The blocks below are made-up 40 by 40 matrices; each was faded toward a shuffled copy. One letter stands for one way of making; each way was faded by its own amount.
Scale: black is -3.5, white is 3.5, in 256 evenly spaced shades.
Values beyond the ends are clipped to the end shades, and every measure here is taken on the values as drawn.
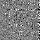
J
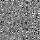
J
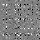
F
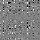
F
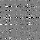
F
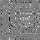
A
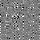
A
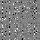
A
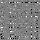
F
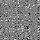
A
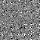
J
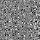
J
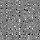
A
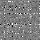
F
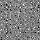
J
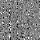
J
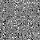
J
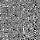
J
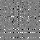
F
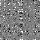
A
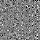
J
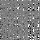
F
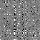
A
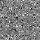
J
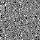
J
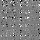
F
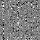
J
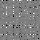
F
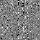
J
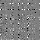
F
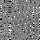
A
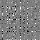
F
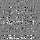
F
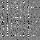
F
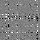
F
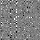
A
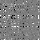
F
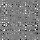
F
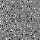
A
